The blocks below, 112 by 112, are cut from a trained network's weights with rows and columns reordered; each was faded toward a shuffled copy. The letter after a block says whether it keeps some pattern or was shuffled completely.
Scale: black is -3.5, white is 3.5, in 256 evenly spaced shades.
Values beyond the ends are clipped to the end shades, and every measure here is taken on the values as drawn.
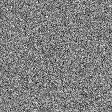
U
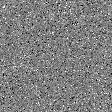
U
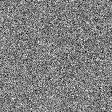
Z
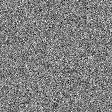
U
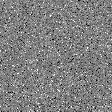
Z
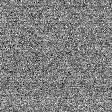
Z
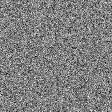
U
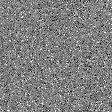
Z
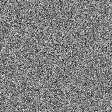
U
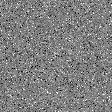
Z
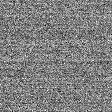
Z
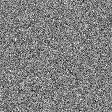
U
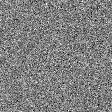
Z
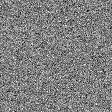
U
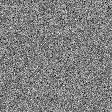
U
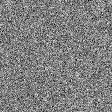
U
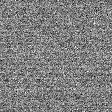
Z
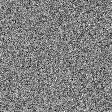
U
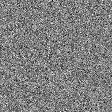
U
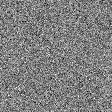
U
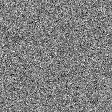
U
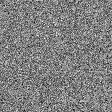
U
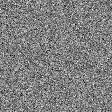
U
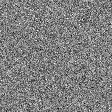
U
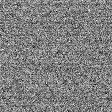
Z
